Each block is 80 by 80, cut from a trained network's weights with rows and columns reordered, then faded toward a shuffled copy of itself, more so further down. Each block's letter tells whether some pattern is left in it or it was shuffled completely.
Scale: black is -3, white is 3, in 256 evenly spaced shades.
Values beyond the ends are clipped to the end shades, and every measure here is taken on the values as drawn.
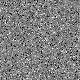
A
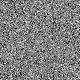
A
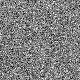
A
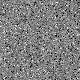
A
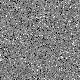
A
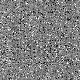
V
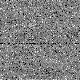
V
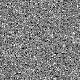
V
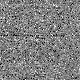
V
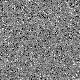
A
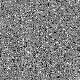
V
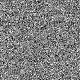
V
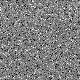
A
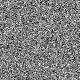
A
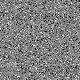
A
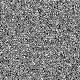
A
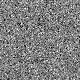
A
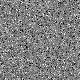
A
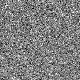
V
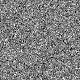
V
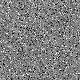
A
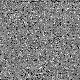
V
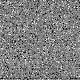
V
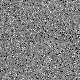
A
